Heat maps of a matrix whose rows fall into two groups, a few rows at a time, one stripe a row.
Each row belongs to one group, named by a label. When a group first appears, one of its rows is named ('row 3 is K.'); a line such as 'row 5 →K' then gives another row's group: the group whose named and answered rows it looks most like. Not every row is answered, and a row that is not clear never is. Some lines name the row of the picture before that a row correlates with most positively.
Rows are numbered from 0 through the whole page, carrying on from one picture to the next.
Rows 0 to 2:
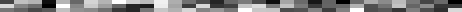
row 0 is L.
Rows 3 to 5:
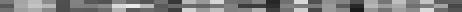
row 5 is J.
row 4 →L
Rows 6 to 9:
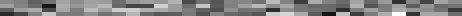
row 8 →L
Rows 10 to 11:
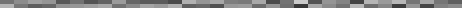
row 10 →J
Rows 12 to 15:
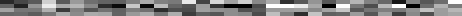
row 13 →J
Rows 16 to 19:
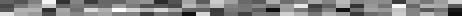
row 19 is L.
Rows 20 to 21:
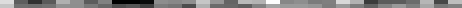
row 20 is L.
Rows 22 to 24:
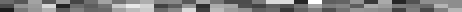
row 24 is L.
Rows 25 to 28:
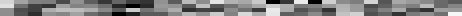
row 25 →J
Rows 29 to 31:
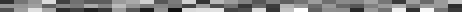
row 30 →L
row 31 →J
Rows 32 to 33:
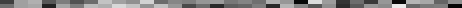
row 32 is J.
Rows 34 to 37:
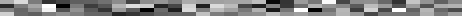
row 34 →J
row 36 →J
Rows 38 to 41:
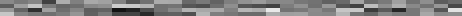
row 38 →L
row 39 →L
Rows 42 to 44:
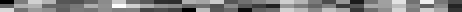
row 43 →L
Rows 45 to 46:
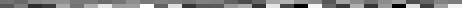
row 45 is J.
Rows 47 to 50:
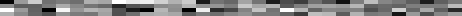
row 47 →L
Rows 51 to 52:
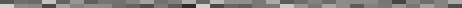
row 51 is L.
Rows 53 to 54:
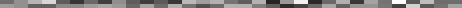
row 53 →J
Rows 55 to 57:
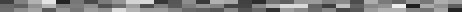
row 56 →J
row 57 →L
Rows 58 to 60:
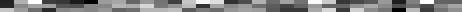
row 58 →J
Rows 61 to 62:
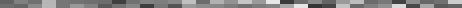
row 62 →J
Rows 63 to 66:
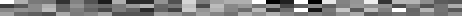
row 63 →J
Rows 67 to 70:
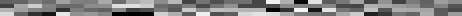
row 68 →L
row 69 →J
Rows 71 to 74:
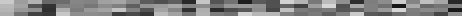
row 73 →L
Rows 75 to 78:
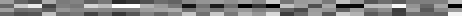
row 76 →L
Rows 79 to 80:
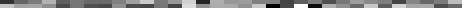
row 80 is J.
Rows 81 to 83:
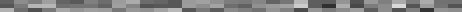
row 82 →J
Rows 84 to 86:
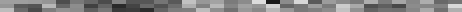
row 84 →J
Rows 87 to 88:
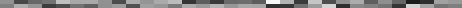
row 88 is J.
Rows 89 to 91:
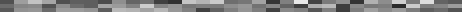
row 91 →L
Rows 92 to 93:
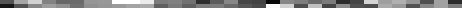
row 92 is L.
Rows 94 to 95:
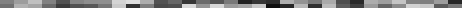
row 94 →L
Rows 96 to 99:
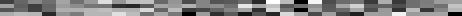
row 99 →L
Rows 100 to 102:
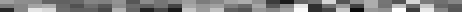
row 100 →J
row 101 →J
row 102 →J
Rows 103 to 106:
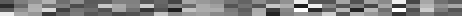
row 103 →J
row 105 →J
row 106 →J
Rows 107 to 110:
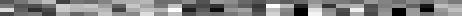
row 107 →L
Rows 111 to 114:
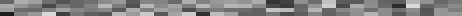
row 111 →J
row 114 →L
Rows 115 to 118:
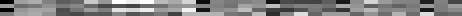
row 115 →L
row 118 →J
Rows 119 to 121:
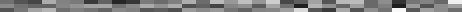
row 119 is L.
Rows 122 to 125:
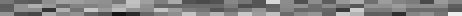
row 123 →L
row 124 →L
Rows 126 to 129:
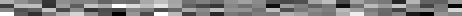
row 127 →L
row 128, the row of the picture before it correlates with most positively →125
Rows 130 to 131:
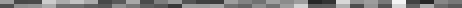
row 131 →J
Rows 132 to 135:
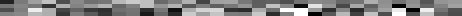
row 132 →L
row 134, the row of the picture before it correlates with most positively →131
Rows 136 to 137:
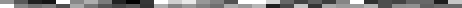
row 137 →J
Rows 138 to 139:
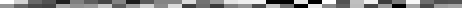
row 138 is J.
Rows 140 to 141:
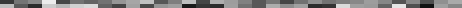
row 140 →L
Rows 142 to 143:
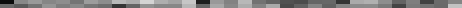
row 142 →L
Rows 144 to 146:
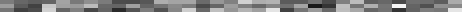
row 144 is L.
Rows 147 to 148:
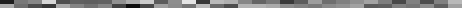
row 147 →L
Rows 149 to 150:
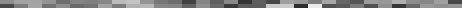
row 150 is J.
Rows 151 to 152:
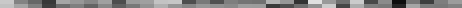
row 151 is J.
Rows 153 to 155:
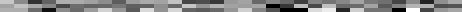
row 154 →J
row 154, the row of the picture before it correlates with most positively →152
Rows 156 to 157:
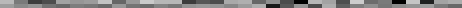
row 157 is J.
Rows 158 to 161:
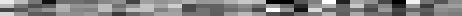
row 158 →J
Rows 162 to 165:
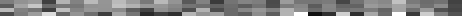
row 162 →L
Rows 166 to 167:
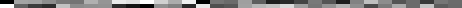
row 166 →L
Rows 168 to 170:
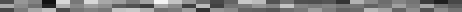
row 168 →L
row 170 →L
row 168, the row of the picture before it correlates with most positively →166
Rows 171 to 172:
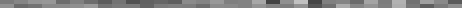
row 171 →J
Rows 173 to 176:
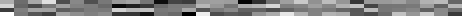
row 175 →L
